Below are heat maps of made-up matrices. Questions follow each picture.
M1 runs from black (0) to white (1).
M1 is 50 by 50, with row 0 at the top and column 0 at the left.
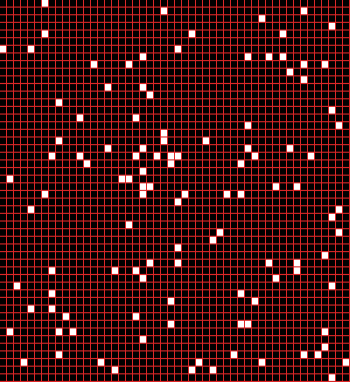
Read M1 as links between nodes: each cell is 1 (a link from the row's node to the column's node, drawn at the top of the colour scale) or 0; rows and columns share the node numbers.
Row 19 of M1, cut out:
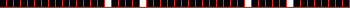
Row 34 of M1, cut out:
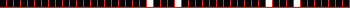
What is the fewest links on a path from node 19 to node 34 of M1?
3
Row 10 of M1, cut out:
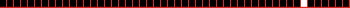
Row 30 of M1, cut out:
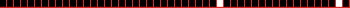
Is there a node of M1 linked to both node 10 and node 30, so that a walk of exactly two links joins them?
no
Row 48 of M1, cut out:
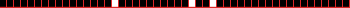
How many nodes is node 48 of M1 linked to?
3
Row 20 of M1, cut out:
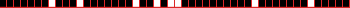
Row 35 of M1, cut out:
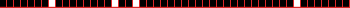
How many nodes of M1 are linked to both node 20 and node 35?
2
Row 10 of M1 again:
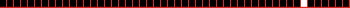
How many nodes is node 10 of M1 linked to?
1
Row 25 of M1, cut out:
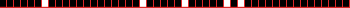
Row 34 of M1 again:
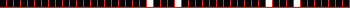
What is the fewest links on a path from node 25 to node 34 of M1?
1
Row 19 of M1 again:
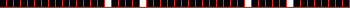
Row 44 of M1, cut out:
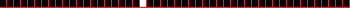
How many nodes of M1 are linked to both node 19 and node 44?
1
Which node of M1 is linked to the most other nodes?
node 20
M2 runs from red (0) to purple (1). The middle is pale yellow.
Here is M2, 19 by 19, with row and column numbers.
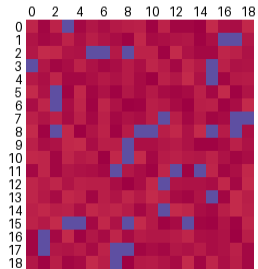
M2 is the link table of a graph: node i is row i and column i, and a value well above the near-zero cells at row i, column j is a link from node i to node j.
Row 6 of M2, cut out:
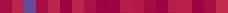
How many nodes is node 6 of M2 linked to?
1
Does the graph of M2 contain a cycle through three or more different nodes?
no
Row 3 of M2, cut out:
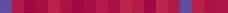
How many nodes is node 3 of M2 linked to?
2
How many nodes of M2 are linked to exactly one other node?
11
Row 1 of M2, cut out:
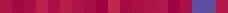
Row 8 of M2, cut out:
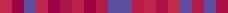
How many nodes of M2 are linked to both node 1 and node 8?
1
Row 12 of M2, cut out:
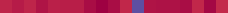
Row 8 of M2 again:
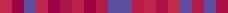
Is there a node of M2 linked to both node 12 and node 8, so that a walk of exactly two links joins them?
no
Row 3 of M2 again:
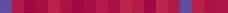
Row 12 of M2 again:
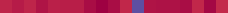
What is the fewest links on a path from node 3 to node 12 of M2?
6
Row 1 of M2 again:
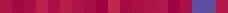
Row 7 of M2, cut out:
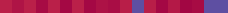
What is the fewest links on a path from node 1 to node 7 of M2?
2
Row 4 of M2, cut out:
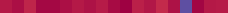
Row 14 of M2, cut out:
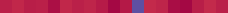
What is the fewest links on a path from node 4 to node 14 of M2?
6
